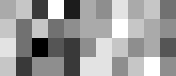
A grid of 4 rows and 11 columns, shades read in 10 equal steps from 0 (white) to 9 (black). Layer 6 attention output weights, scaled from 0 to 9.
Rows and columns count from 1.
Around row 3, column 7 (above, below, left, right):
3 1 4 2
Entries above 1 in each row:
9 10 9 8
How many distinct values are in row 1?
8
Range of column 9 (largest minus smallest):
2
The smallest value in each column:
1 2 2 0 4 1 1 0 2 0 4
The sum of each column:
8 19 22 15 26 11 9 7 11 8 19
